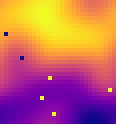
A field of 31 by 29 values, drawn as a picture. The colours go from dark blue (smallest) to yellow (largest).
No single row or column stands out from its neighbours. No regular stripes run through it. The top middle is the smoothest part. Six lone cells stand out: four far higher and two far lower than their neighbours. The bottom right is the ninth with the lowest average. The ninth with the highest average is the top middle. The field climbs toward the top.
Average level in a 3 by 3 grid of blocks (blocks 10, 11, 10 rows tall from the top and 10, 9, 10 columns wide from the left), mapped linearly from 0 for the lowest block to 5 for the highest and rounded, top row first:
5 5 4
2 3 3
0 0 0
